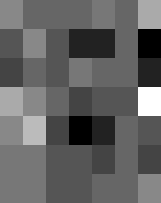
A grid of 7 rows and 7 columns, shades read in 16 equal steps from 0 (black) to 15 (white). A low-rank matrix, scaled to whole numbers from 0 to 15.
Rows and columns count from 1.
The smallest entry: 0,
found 2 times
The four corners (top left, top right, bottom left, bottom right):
8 10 7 8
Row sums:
49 28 36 53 36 38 44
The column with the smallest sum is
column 4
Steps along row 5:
up down down up up down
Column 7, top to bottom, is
10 0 2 15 5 4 8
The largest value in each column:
10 11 6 7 7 6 15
